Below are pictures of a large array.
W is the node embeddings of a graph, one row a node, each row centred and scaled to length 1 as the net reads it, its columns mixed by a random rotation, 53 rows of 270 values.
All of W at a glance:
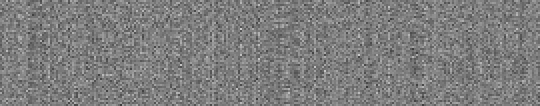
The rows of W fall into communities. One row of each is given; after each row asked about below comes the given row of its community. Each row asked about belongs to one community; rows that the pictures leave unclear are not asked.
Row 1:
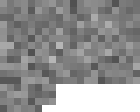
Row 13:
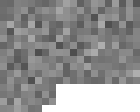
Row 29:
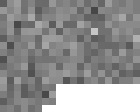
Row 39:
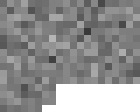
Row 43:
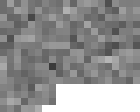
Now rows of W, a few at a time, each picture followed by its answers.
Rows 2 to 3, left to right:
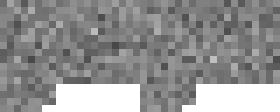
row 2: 29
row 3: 39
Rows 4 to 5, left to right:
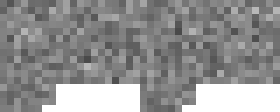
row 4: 13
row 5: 1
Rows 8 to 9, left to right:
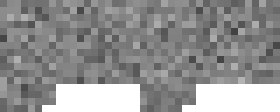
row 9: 39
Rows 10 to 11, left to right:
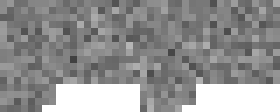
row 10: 1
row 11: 43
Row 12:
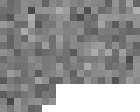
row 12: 13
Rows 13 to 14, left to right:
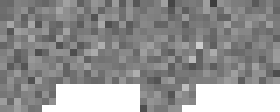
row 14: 1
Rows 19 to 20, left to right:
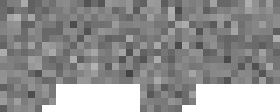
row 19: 39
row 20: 29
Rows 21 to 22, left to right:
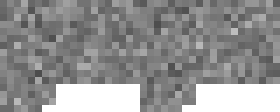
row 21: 13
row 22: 29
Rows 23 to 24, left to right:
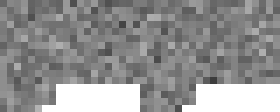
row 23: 43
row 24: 1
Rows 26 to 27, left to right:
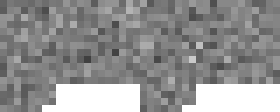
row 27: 1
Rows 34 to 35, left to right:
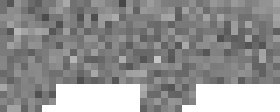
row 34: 13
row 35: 29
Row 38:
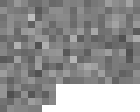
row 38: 29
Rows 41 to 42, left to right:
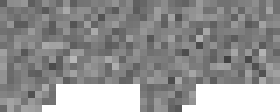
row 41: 43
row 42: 13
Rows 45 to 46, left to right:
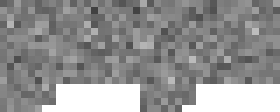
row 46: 1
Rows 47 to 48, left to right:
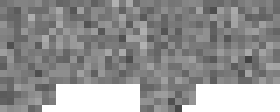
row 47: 29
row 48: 1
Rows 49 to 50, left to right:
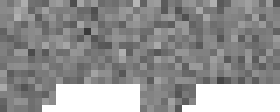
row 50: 29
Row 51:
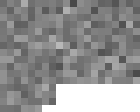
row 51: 43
